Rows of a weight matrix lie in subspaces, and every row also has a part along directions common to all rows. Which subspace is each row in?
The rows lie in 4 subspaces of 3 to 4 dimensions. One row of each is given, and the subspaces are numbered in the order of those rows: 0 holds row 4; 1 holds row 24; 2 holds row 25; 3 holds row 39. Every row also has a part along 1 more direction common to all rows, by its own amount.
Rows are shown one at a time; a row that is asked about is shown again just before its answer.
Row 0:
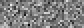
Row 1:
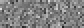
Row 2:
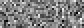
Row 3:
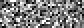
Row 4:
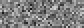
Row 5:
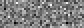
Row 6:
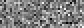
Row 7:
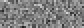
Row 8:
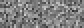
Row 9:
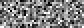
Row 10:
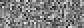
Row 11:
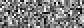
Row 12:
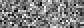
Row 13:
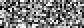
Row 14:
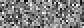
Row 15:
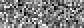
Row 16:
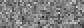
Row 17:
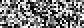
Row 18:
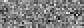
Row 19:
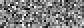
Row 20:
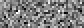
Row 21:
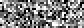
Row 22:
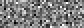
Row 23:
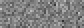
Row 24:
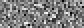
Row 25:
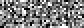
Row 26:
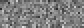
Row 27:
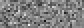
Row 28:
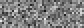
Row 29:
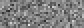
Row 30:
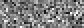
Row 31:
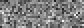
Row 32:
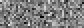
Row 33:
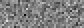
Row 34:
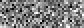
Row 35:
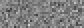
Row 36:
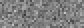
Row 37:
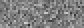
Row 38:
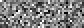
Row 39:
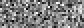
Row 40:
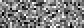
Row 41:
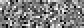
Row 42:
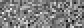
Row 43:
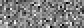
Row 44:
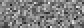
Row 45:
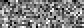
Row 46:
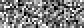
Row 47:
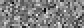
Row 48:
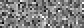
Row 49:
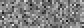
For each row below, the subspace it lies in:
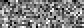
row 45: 1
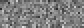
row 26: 1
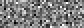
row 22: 2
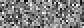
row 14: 0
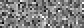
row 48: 0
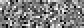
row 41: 1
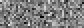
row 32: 0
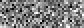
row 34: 3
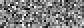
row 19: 2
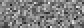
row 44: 2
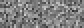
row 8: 3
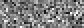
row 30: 1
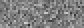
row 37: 1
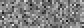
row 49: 0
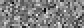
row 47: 1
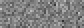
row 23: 1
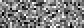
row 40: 0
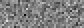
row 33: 3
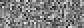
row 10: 0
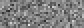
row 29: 3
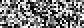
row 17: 0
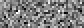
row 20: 3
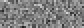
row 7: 1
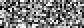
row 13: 2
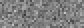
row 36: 0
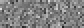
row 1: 1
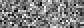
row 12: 0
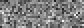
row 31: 1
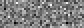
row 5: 2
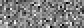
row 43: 2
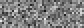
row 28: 0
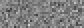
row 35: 3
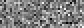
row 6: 2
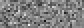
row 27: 3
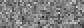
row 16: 2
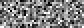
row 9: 2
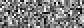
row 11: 0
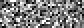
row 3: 3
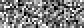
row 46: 3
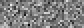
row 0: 2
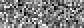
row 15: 3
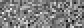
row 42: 3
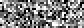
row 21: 0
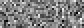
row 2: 1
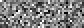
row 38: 3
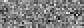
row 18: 1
